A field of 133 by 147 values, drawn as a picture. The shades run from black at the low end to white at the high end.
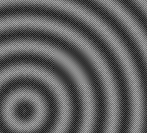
Seam: none. Average level on the scale: 40%. Odd patch: calmer, in the centre. Odd rows or columns: none. Rings: centred on the bottom left. Calmest part: centre. Slope: none.
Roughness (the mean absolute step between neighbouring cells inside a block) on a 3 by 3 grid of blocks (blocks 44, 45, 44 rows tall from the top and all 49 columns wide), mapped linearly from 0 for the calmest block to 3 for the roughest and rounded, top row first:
3 3 3
3 0 3
3 3 3
